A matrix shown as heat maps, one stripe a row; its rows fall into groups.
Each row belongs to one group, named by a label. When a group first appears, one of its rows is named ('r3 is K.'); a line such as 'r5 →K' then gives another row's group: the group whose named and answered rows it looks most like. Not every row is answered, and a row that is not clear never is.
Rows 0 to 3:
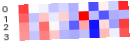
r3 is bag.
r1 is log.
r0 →bag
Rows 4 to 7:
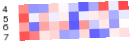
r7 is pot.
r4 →bag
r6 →log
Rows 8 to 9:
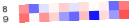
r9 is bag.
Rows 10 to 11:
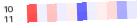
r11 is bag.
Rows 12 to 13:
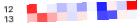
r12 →bag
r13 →pot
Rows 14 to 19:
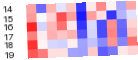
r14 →log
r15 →log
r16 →bag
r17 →bag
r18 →bag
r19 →pot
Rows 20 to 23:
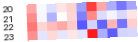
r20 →log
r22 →bag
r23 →log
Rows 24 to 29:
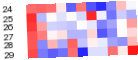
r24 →pot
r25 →log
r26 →pot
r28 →log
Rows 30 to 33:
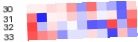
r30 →log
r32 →bag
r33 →pot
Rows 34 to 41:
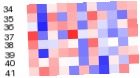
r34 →log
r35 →log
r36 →log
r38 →log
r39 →log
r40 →bag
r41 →pot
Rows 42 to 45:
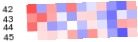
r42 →log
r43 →pot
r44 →pot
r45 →log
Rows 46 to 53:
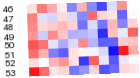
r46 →pot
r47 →log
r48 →bag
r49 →bag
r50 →pot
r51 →pot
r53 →pot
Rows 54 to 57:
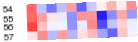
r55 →pot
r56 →pot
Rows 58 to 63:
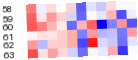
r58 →bag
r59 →bag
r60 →pot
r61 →log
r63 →bag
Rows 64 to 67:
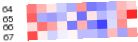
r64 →pot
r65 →bag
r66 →pot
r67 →bag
